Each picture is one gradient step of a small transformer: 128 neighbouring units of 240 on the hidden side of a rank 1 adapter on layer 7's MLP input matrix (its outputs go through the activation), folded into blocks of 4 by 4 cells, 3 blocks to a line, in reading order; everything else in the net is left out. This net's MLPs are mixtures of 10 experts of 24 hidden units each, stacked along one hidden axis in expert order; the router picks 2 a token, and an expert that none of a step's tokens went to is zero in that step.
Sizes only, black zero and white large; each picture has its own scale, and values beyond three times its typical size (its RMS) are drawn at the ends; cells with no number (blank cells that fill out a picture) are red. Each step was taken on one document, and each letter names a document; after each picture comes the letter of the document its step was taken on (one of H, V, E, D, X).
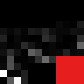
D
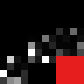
D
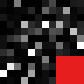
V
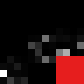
D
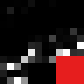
D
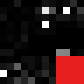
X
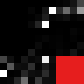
X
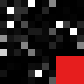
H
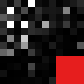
V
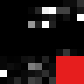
X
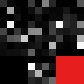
H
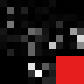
H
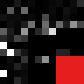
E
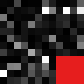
V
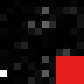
X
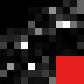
V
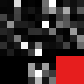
V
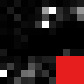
X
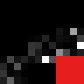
D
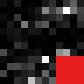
X
